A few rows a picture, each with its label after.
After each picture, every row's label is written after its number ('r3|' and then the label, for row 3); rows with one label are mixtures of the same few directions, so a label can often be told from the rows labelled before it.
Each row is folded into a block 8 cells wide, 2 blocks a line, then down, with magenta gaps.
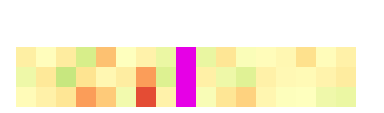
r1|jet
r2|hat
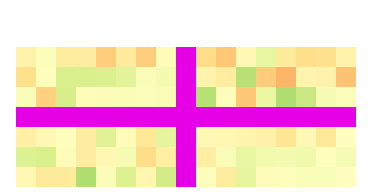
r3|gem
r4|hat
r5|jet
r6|gem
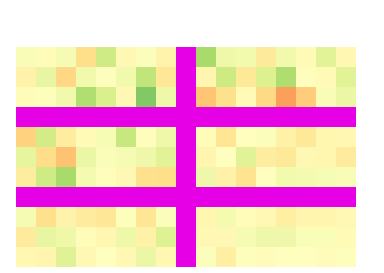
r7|jet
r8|hat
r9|hat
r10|hat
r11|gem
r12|gem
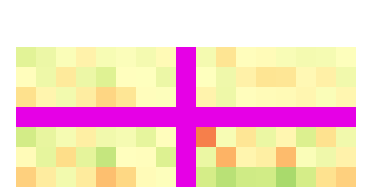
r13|hat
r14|gem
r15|hat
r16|hat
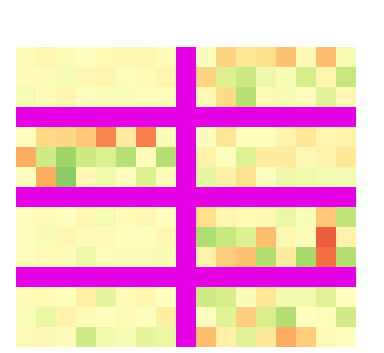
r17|hat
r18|gem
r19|gem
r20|hat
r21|jet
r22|jet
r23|jet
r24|hat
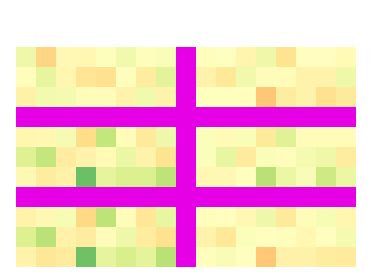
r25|gem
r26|jet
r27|jet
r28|jet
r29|jet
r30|jet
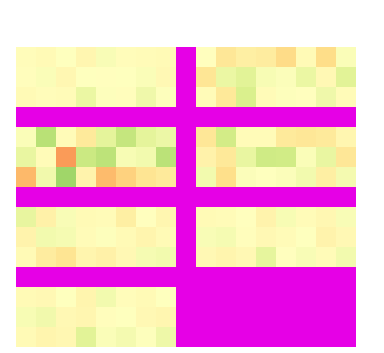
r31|jet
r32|gem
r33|hat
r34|gem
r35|hat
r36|jet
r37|jet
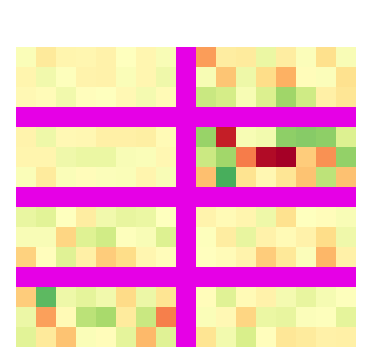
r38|gem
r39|hat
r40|gem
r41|gem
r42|hat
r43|jet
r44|gem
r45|hat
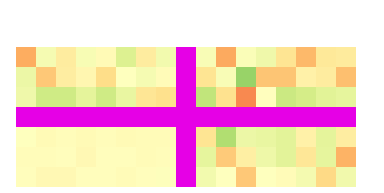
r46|hat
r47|hat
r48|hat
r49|gem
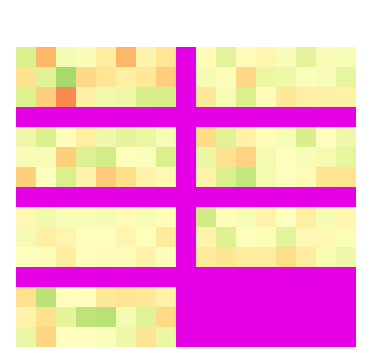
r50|hat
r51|hat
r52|hat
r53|hat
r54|gem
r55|hat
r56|gem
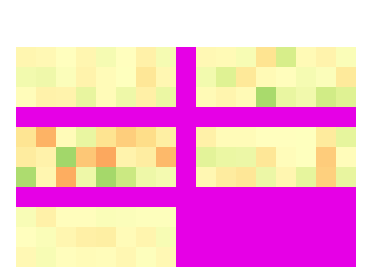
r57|jet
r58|jet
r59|hat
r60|jet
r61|gem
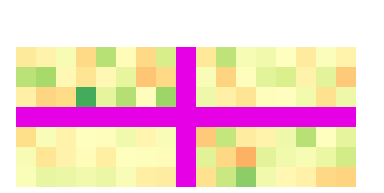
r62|jet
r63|gem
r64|hat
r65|hat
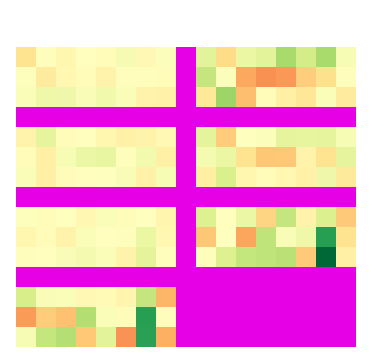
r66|hat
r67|gem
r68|gem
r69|gem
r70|jet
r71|jet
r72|jet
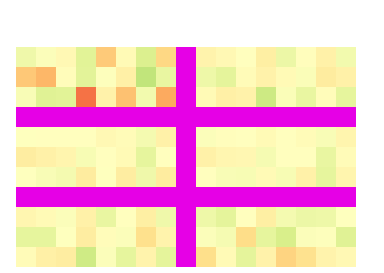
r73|jet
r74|jet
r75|jet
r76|jet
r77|jet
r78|hat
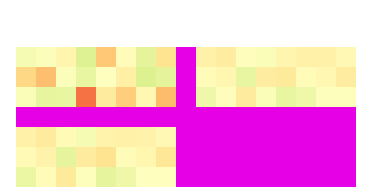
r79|jet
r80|hat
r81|hat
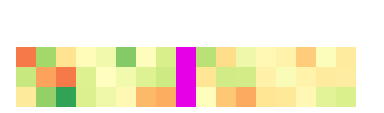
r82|hat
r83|hat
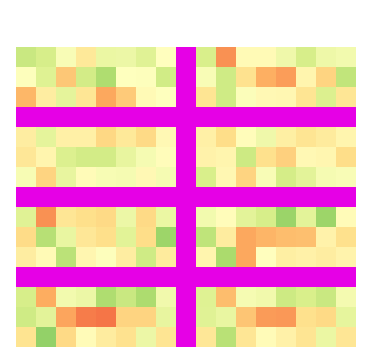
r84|hat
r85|gem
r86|gem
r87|hat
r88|gem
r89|gem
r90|gem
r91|gem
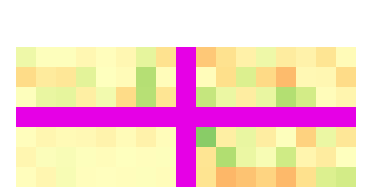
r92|jet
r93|hat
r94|gem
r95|hat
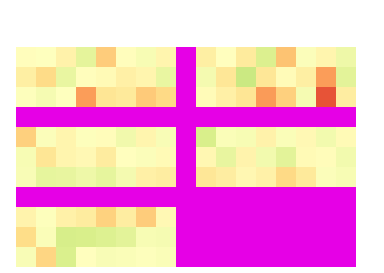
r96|jet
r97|jet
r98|hat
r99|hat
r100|gem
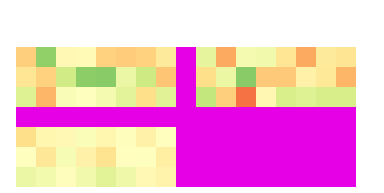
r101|gem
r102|hat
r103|hat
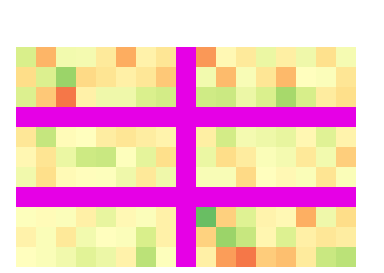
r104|hat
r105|hat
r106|gem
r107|gem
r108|jet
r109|hat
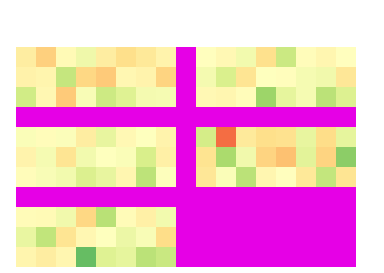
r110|hat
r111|jet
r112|jet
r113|gem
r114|jet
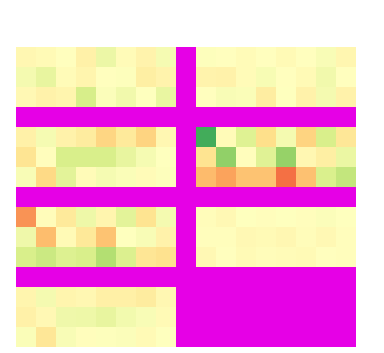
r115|jet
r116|jet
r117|gem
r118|hat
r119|hat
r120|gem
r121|gem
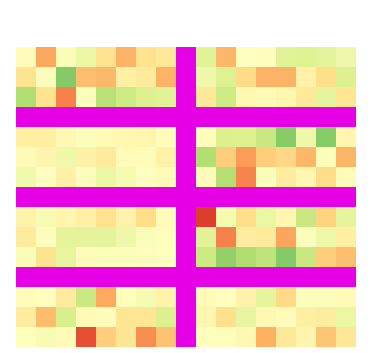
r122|hat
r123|gem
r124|hat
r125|gem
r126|gem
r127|hat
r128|jet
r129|jet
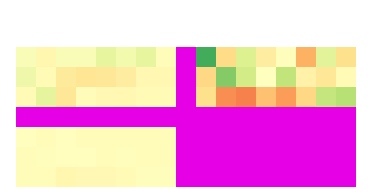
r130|gem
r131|hat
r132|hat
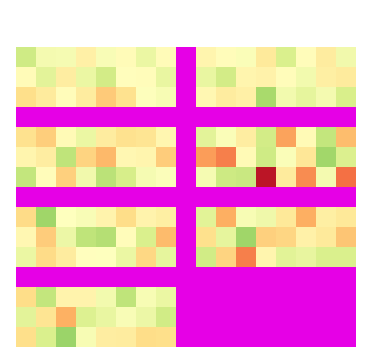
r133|hat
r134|jet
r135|hat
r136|jet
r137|gem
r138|hat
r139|hat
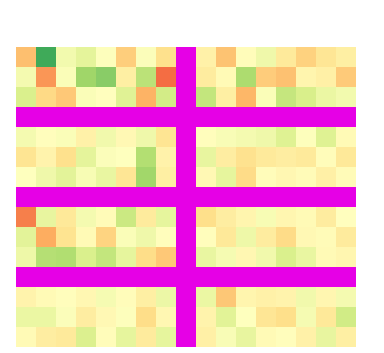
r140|gem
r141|hat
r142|jet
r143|gem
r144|hat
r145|hat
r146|jet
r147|gem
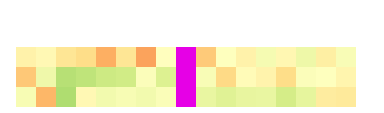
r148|gem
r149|hat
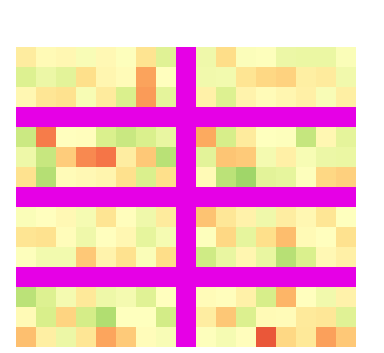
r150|jet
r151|gem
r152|gem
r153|hat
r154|jet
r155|hat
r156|hat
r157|jet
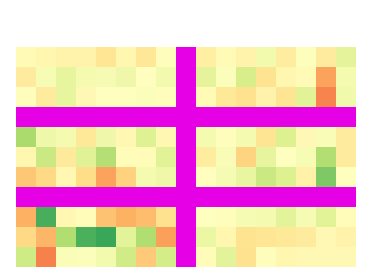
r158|gem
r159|jet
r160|hat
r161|jet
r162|gem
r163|gem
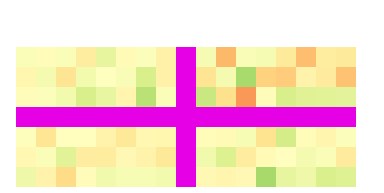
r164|jet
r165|hat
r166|hat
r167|jet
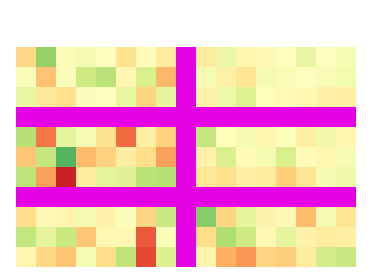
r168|gem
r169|hat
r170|hat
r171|hat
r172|jet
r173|hat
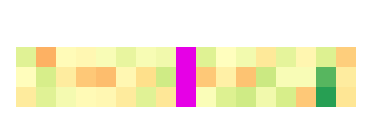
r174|gem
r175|jet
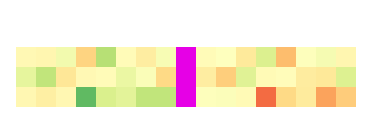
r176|jet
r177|jet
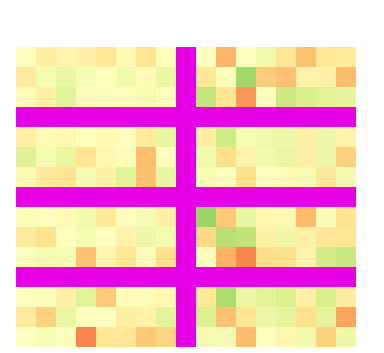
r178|gem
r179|hat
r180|jet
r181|gem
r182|jet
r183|hat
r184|jet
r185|gem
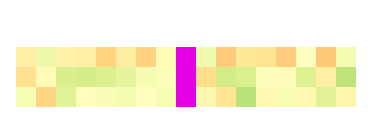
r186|gem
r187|gem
